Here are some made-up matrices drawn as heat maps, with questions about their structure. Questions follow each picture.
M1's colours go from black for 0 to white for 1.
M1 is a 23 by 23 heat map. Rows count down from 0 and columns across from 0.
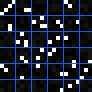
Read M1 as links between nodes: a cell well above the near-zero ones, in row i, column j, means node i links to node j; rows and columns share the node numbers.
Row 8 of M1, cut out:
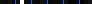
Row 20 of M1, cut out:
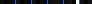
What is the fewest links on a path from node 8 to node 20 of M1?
3
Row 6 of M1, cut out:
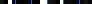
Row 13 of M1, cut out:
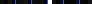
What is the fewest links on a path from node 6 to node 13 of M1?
3
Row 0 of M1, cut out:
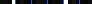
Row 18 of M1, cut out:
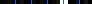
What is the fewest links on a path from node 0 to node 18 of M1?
2
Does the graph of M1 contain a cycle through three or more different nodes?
no
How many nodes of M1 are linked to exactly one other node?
9
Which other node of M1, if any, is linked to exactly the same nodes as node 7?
none
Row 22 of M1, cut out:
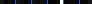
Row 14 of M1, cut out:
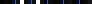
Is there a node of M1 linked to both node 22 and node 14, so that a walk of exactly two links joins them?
no
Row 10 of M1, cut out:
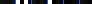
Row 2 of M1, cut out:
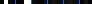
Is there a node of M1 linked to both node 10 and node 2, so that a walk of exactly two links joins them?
yes
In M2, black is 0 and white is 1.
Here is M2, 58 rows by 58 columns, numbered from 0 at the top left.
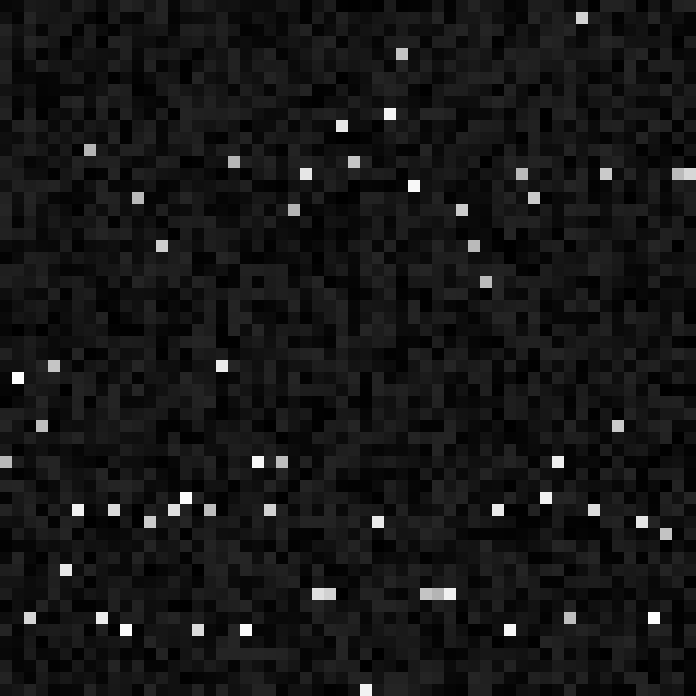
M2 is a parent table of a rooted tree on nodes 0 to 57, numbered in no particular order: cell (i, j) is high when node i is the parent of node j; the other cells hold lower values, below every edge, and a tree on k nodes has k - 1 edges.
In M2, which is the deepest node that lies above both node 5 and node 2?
51
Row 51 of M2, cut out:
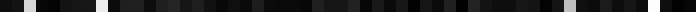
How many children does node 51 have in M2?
4
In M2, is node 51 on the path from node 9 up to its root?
no
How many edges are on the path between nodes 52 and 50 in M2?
3
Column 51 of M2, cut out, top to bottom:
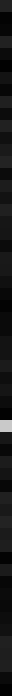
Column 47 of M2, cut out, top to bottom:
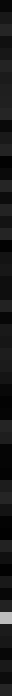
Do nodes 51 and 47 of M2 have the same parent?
no
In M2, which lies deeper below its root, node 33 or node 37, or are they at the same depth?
node 33
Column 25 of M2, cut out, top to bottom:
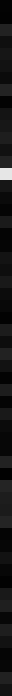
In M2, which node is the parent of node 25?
14
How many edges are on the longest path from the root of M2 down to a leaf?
6
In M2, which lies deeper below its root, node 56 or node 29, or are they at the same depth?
the same depth
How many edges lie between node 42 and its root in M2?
1
